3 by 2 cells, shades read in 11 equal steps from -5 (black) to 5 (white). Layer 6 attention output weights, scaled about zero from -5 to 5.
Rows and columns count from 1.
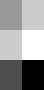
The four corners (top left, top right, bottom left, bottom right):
1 3 -2 -5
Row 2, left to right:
3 5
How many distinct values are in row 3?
2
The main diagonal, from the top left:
1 5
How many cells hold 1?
1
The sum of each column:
2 3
